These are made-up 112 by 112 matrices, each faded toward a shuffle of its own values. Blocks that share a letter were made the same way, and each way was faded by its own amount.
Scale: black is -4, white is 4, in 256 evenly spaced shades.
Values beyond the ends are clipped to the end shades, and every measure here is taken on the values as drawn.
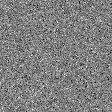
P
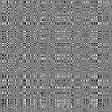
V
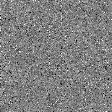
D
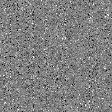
D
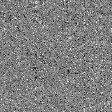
D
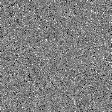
D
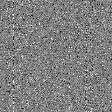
D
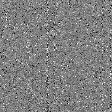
D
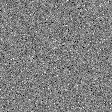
P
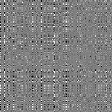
V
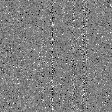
D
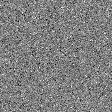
P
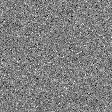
P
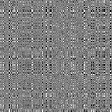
V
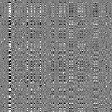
V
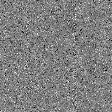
D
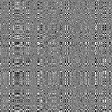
V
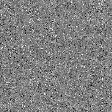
D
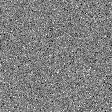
P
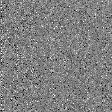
D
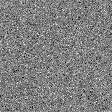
P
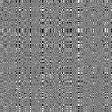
V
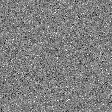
P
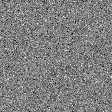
P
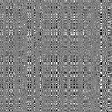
V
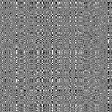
V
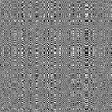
V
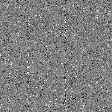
D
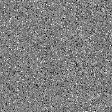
D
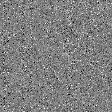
D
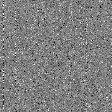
D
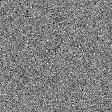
P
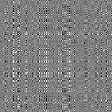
V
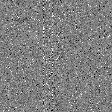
D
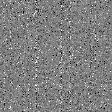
D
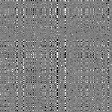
V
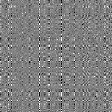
V
